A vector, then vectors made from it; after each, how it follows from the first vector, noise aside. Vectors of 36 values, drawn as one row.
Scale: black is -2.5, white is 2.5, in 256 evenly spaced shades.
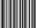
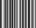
sign-scrambled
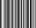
negated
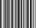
negated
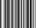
negated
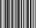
negated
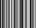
sign-scrambled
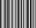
negated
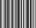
negated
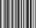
negated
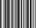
negated
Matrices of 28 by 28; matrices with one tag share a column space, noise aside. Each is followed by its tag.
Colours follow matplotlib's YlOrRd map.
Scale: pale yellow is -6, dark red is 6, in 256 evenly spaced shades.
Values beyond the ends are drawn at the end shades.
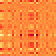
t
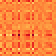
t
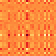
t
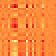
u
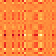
t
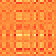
t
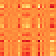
u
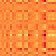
t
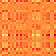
t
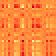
u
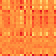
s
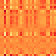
s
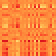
u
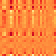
s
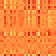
s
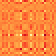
t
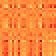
u
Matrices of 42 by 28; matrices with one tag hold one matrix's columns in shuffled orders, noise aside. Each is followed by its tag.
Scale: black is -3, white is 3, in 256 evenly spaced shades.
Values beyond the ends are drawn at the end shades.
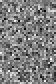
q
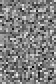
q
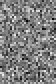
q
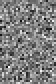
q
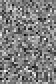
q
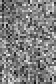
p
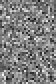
q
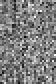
p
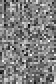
p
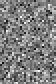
q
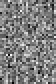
p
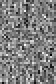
p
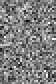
q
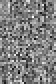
p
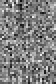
p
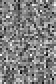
p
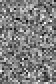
q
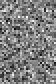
q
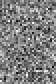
q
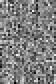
p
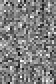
p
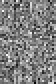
p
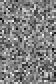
q
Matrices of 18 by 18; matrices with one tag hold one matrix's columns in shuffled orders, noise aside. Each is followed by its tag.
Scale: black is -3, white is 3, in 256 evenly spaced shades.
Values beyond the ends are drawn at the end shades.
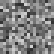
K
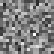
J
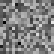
K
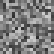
K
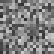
K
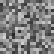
K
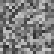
K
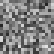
J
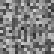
K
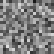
J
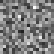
K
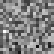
J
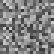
K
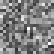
K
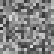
K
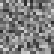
J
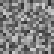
J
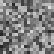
J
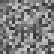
K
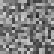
K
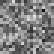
K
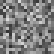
K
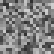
J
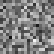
K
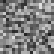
J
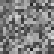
K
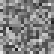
K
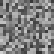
K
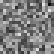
J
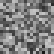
J
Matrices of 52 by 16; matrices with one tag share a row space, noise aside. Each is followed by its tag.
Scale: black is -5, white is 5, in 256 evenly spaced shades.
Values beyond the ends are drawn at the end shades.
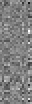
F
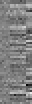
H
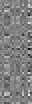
F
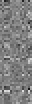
F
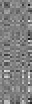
F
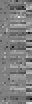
H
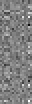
F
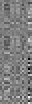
F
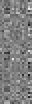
F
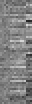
H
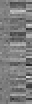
H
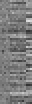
H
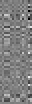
F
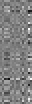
F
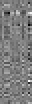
F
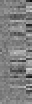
H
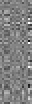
F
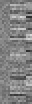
H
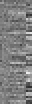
H
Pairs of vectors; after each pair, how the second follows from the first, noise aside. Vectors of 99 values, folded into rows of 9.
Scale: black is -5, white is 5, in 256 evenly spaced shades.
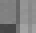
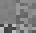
sign-scrambled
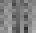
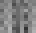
copied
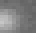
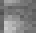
wrapped around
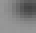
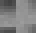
wrapped around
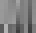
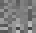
sign-scrambled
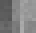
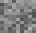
shuffled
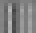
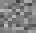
shuffled
